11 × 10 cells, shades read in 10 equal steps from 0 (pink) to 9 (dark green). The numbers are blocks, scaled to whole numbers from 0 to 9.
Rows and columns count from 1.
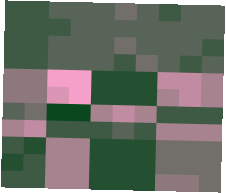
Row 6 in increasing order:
0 1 2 3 3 4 4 8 8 8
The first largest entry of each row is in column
1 1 1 1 5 5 3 3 2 1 5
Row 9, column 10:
5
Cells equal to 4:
6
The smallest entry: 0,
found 3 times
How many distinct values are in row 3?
3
